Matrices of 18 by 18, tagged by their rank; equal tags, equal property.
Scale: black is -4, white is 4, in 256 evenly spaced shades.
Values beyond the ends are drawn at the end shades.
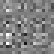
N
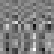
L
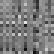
N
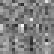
N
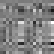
L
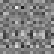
N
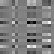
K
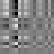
K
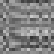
L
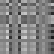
K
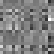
L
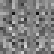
N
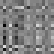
L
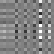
K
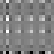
K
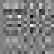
N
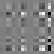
K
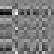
L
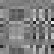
L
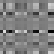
K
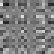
L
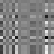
K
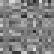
N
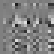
L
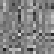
N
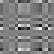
K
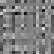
N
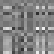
L
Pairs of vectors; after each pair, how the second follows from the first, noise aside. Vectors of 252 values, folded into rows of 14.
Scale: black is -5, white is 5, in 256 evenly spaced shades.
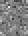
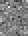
copied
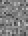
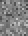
sign-scrambled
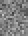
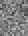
copied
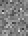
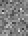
copied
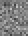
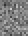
copied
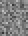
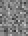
reversed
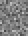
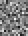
scaled up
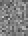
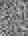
copied
